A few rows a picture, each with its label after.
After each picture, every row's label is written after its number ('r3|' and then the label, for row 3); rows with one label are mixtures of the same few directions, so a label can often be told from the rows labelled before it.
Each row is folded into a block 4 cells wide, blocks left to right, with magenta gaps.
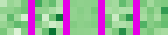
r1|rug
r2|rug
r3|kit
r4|rug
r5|kit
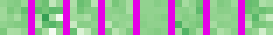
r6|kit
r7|rug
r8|kit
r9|kit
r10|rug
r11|kit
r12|kit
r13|rug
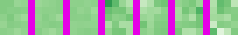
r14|rug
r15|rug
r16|kit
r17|rug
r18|rug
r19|kit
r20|kit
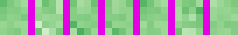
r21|rug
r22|kit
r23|kit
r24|kit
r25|rug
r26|kit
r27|rug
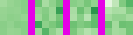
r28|rug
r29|kit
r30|kit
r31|rug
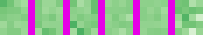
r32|rug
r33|kit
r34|kit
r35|rug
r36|kit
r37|rug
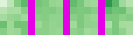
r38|rug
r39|rug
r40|rug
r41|rug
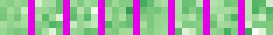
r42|kit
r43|rug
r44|kit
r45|kit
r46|rug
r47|kit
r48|rug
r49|kit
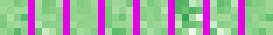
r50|rug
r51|kit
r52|kit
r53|kit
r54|kit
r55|rug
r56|kit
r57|rug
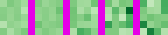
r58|kit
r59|kit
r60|kit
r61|kit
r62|kit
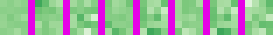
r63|rug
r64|rug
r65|rug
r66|kit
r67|kit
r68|kit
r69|kit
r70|rug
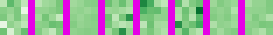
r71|kit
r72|rug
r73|rug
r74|rug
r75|rug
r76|kit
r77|kit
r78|rug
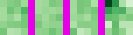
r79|kit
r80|rug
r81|kit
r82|rug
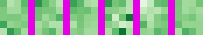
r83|kit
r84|rug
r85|rug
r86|rug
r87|rug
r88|kit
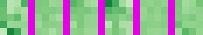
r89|kit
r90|rug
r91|rug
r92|rug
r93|kit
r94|kit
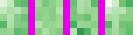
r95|rug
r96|kit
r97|kit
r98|rug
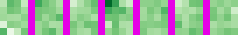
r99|kit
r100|rug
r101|rug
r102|rug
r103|kit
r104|rug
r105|kit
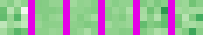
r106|kit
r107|rug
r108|rug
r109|kit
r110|kit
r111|rug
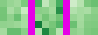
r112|kit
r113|kit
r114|rug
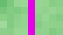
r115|rug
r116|rug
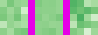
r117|kit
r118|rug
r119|rug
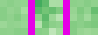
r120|kit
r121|rug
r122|kit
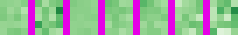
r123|kit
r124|kit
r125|rug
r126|rug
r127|rug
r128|rug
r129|kit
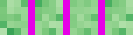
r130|kit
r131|rug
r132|rug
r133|rug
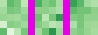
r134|kit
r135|rug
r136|rug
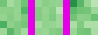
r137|kit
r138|kit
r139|rug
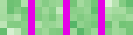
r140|kit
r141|kit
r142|kit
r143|rug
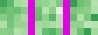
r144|rug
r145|kit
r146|rug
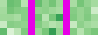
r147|kit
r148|rug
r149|kit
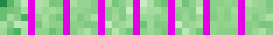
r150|rug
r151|rug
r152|rug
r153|kit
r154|rug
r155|kit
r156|kit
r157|rug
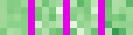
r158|kit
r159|kit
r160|kit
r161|kit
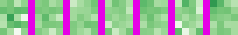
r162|rug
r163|rug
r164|rug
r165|kit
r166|rug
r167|kit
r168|rug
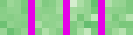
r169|kit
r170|kit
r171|rug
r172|rug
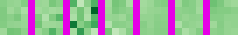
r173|kit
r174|rug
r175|kit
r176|kit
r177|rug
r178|kit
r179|rug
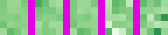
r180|kit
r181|rug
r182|kit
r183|kit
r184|rug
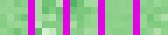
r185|rug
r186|kit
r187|rug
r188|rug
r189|rug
